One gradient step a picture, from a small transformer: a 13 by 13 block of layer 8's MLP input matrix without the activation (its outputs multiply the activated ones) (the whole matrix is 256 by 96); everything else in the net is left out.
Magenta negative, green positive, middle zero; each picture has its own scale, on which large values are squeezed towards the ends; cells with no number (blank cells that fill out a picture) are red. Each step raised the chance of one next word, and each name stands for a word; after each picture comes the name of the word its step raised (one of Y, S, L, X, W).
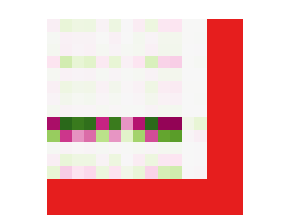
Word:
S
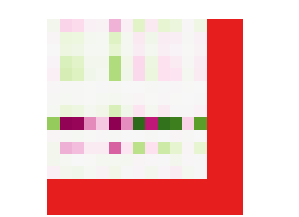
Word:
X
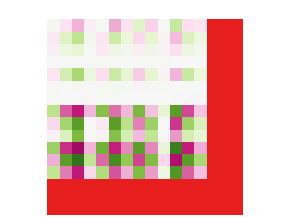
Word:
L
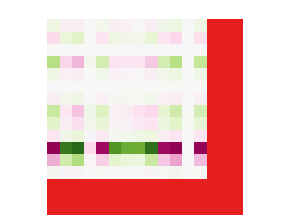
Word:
L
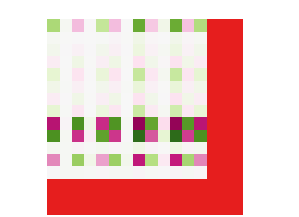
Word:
S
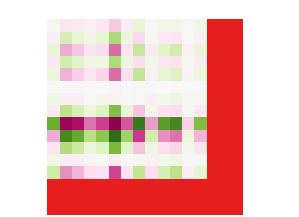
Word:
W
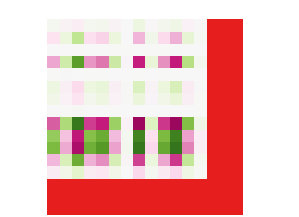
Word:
S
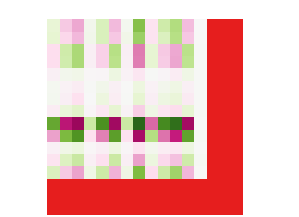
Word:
W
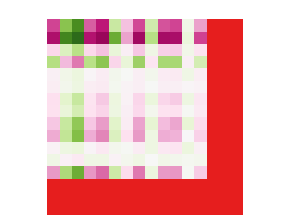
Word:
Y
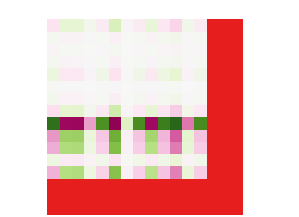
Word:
W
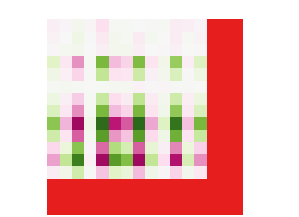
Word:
S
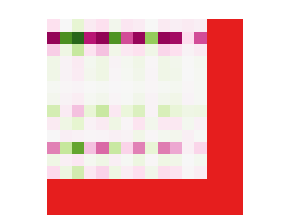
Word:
L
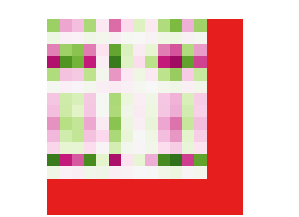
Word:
X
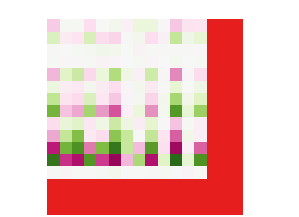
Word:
L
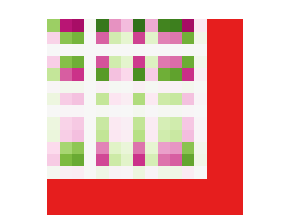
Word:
X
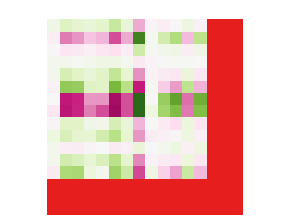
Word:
L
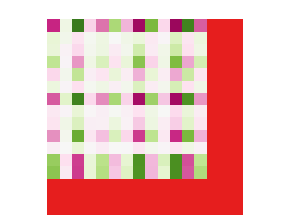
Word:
Y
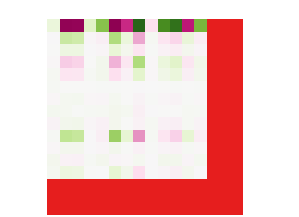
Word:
Y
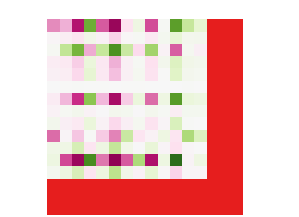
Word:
Y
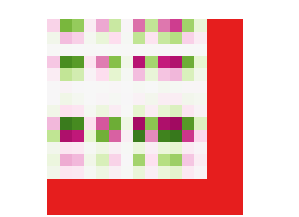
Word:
S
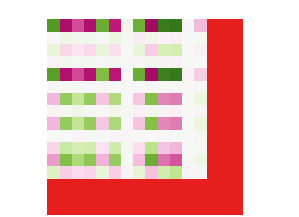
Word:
Y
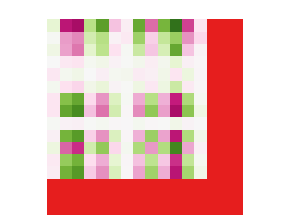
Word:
Y
